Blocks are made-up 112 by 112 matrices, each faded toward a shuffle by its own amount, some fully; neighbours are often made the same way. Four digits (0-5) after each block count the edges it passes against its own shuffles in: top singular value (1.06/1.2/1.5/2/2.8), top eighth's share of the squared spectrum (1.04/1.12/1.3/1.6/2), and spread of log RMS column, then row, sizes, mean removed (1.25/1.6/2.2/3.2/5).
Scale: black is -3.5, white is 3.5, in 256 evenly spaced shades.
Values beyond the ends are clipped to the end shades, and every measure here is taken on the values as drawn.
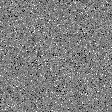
0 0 0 0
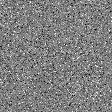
0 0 0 0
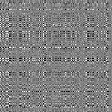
5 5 4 4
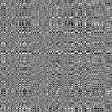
5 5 4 4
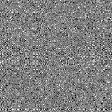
4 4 2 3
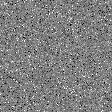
0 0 0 0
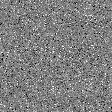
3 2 0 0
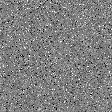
2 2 0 1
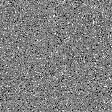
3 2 0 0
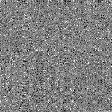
4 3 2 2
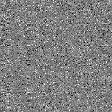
4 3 1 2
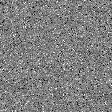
2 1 0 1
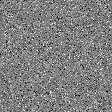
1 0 0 0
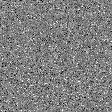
1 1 0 0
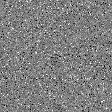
2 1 0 0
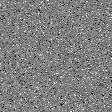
1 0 0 0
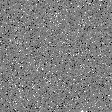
0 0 0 0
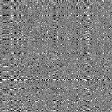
5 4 3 4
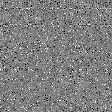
3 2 1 2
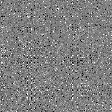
4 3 2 2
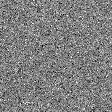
0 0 0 0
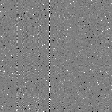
5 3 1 0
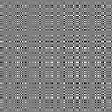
5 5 5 5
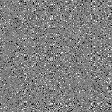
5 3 2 2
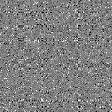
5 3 2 2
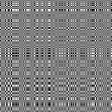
5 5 5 5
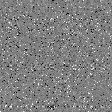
4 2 0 1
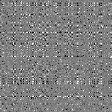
5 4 3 3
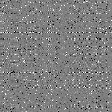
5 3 2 3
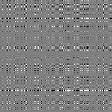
5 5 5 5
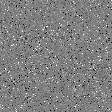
3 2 0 0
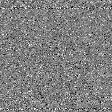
1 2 0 3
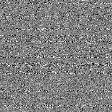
1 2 0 4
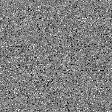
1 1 0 3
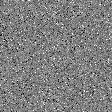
0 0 0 0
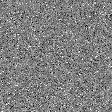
0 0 0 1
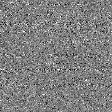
1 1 0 3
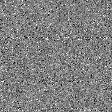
1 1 0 2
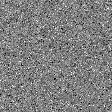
0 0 1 0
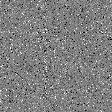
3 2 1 1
